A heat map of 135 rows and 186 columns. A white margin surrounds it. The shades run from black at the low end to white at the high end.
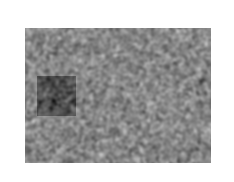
Odd patch: lower, in the middle left. Histogram: skewed, a long tail of low values. Ninth with the lowest average: middle left.
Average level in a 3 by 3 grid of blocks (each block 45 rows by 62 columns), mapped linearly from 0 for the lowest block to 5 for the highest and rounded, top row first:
5 5 5
0 5 5
5 5 5
